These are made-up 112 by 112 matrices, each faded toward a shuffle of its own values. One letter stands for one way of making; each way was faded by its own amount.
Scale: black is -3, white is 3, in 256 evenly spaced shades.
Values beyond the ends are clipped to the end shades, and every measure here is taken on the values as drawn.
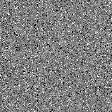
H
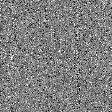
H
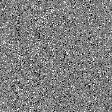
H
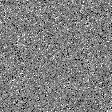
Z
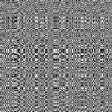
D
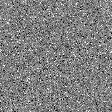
Z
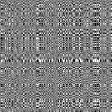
D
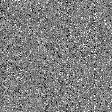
H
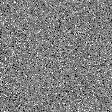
Z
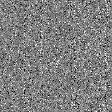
H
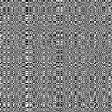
D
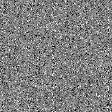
H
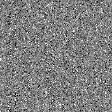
H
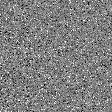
Z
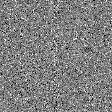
H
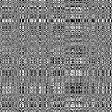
D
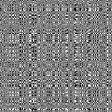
D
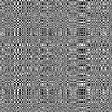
D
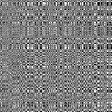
D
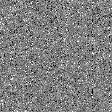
H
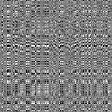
D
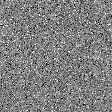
Z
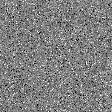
Z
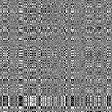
D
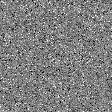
Z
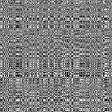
D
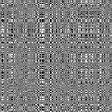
D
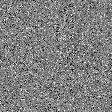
Z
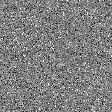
Z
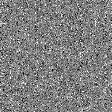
H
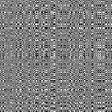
D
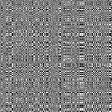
D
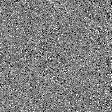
H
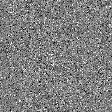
H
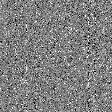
H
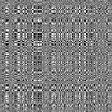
D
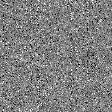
H
